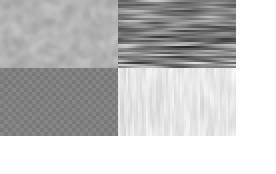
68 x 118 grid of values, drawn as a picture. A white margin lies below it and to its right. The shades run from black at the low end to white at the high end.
It is made of 2 by 2 panels. Panel 1,1: high, blotchy, faint in contrast. Panel 1,2: middling, streaked across, strong in contrast. Panel 2,1: middling, checkered, faint in contrast. Panel 2,2: very high, streaked downward, faint in contrast.
